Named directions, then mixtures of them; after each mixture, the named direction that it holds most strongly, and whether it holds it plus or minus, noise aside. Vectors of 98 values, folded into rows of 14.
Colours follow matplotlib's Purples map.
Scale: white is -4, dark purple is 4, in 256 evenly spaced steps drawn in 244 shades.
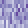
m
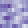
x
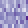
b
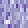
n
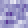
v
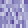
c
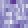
v, minus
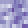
x, minus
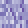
c, minus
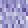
b, minus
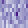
m, plus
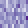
b, plus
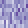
m, plus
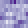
v, minus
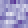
v, minus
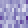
b, plus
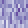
m, plus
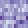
v, minus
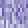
m, plus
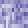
x, minus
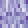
b, plus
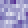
v, minus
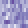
n, minus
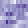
v, plus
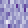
n, plus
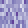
c, plus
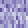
b, minus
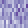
m, plus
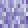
b, plus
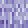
m, minus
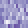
n, plus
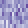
m, plus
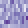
n, minus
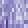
m, minus
